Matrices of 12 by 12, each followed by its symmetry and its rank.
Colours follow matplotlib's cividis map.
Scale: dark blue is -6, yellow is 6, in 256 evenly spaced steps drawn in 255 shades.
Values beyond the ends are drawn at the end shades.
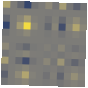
symmetric, rank one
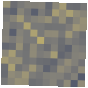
symmetric, full rank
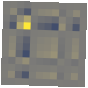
symmetric, rank one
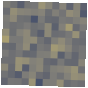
neither, full rank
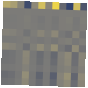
neither, rank one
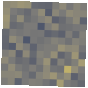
symmetric, full rank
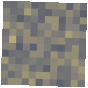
neither, full rank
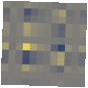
neither, rank one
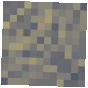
symmetric, full rank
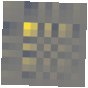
symmetric, rank one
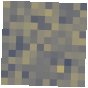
neither, full rank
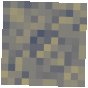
symmetric, full rank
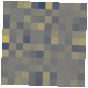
antisymmetric, rank two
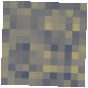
antisymmetric, rank two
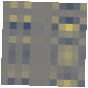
neither, rank one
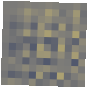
antisymmetric, rank two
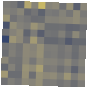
antisymmetric, rank two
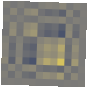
symmetric, rank one
